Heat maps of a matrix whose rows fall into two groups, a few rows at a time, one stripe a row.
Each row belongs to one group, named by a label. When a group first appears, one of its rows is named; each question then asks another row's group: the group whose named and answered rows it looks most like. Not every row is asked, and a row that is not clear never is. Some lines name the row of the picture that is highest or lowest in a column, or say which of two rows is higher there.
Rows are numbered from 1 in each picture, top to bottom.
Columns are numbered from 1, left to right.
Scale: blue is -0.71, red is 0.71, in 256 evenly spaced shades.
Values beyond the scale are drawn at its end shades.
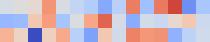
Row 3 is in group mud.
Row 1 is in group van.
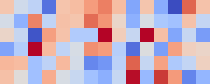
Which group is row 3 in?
mud
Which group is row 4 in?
van
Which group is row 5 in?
mud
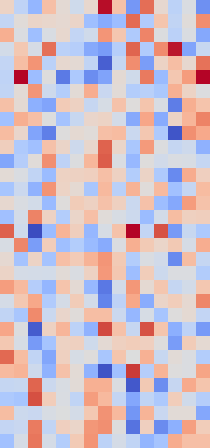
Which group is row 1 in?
mud
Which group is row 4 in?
van
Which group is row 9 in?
van
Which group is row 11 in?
mud
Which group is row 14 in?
mud
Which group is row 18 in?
van
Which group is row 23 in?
van
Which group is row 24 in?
mud
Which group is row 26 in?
mud
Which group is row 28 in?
van
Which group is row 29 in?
van
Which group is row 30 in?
mud
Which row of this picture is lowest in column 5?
6
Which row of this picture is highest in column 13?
4
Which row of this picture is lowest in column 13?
10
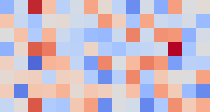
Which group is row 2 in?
mud
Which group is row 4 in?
van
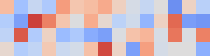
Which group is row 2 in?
van
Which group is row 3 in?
van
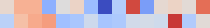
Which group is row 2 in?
van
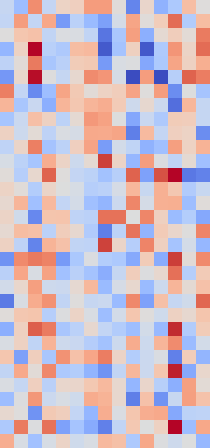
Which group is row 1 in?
van
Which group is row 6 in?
van
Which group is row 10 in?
mud
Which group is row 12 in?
mud
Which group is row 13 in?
van
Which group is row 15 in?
van
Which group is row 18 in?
mud
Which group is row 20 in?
van
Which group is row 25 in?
van
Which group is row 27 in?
van
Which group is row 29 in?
van
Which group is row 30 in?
mud
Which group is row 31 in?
van
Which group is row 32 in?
mud
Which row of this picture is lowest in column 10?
6
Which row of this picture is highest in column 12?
13
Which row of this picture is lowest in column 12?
6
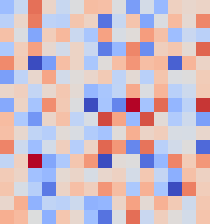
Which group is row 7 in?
mud
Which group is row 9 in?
mud
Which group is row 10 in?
mud
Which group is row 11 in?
mud
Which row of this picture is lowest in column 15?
11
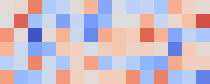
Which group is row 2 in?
van
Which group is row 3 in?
mud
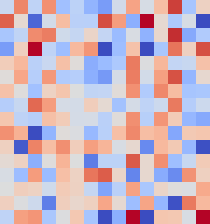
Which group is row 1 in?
van
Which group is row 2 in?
mud
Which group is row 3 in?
van
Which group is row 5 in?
mud
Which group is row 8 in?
van
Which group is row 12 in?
mud
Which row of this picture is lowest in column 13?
15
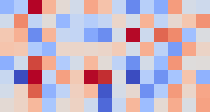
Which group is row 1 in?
van
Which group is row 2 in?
van
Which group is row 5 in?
van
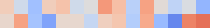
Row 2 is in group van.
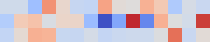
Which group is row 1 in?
mud
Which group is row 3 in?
van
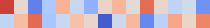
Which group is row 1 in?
mud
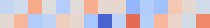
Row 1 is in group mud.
